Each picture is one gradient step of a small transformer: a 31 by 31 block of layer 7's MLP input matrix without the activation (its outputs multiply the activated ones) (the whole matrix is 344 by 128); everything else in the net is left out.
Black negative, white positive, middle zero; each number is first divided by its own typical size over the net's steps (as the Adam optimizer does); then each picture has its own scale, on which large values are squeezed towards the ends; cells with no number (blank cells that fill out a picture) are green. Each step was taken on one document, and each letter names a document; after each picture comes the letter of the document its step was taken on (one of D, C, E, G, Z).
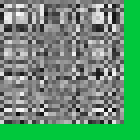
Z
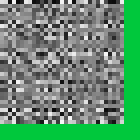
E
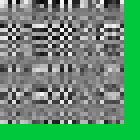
E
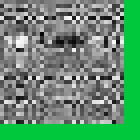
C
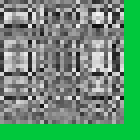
Z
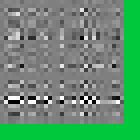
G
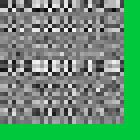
E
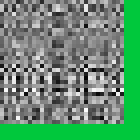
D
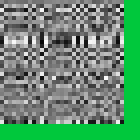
C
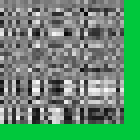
D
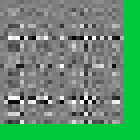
G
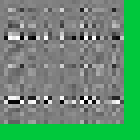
G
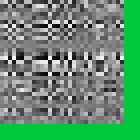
E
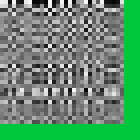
E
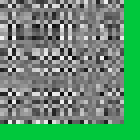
E
